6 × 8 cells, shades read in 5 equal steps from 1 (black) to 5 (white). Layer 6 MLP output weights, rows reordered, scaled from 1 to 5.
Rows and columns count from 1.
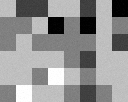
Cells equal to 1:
3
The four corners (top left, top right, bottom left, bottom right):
4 1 3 4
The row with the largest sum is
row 5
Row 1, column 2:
2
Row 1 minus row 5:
0 -2 -1 -1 0 -1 0 -3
